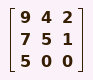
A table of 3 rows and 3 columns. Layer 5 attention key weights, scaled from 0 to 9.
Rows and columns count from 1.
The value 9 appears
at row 1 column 1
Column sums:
21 9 3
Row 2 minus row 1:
-2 1 -1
